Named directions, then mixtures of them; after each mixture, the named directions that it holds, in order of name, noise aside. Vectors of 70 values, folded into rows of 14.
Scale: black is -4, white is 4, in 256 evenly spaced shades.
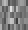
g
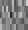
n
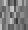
g, n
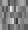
g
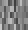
g, n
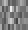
g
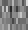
g, n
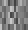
g, n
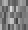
g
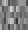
g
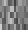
g, n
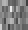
g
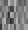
g, n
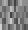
g, n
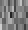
g, n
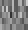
n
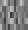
g, n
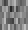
g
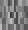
g, n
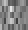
g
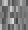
g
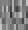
n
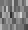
n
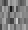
g
